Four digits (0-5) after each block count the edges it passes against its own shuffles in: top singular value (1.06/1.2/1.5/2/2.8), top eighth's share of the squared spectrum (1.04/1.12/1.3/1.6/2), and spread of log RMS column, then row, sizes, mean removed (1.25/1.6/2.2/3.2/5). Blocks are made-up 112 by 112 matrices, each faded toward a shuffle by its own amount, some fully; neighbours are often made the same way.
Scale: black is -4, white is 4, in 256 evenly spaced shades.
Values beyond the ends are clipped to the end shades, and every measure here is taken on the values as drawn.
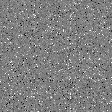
3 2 1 0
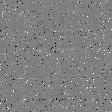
3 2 0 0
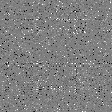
4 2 1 1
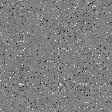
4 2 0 1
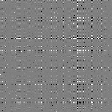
5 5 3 3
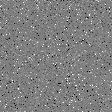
2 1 0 0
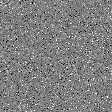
0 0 0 0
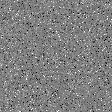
0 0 0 0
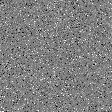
0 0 0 0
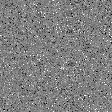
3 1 0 0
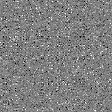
4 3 1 2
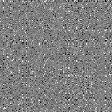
5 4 3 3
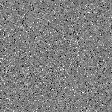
3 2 0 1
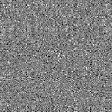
4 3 2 2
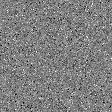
2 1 0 0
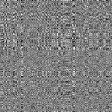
5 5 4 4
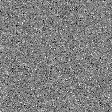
2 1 0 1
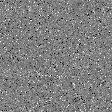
3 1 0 0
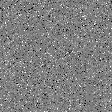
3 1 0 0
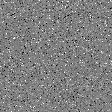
2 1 0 0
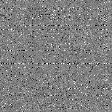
2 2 2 3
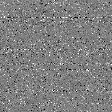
2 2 1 2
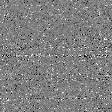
2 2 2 2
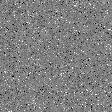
0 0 0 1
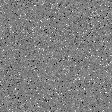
0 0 0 0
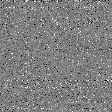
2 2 2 2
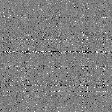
3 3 2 3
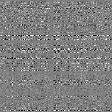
4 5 3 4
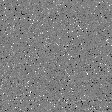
2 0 0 0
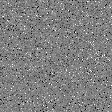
2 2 0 1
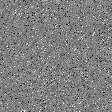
0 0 0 0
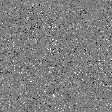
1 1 1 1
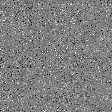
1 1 1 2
